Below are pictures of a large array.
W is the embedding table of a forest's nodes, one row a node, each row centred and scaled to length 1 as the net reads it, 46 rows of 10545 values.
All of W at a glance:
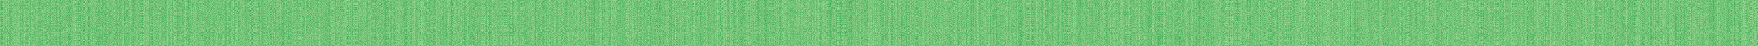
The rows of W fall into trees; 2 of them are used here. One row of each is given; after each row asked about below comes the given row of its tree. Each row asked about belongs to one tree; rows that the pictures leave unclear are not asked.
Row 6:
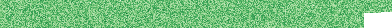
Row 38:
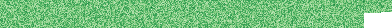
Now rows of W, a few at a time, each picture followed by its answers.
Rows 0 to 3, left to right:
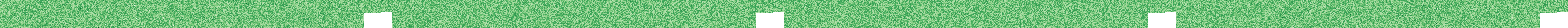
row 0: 6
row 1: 38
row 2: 38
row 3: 6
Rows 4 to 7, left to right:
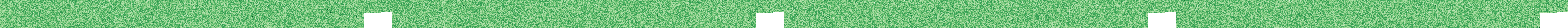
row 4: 6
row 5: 38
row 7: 38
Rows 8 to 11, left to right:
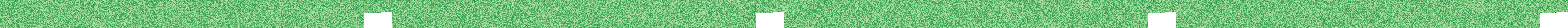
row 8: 38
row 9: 38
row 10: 6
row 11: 6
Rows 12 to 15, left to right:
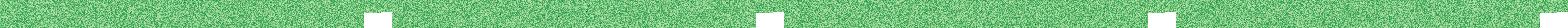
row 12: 38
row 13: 6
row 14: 38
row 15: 6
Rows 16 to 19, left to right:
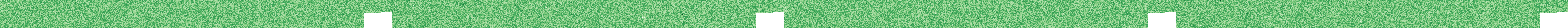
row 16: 6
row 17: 38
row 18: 6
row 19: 38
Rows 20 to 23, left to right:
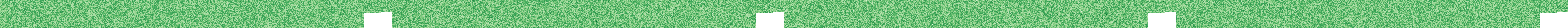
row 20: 6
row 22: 6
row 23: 38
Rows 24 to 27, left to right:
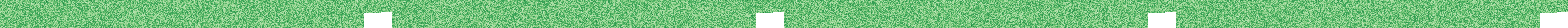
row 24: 6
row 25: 38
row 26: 38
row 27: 6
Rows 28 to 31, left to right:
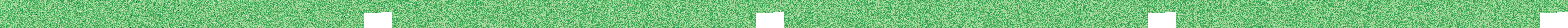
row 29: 38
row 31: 38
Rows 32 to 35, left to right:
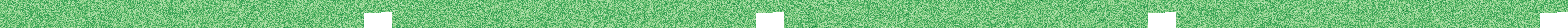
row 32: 6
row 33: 6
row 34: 38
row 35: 6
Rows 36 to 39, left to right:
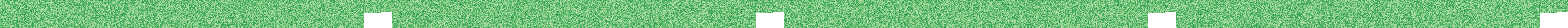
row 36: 38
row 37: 38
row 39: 38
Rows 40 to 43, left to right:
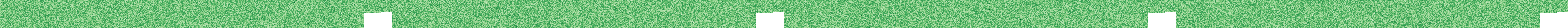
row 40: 6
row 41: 38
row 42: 38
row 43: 38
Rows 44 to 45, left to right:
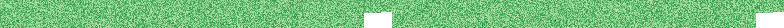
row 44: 38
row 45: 6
